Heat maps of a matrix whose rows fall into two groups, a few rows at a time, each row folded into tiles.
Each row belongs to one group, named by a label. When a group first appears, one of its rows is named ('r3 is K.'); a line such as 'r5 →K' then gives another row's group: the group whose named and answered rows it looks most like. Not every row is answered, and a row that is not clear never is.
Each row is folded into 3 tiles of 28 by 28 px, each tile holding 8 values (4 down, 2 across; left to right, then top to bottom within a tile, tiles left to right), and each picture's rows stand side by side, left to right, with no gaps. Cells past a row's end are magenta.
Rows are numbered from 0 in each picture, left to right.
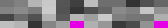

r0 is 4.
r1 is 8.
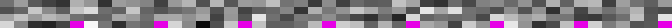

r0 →8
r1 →4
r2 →8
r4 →4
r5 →4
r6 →8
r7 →4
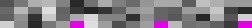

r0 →4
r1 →8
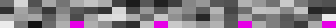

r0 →8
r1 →8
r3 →4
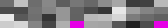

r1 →8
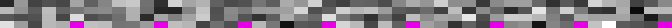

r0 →4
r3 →4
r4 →4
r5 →8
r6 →8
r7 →8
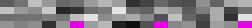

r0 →4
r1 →8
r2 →4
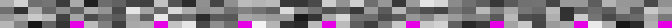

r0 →8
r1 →4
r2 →4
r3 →8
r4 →8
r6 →4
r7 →8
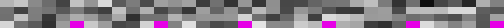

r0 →8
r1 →8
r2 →8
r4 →8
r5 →4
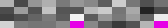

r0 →4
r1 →4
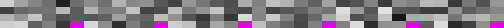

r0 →8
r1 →4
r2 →4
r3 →8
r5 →8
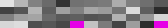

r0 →8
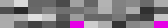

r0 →8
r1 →4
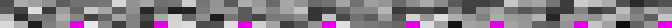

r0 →8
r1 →4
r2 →8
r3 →4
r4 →4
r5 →8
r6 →8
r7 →8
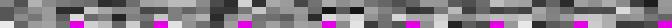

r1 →4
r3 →4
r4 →8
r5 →8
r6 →8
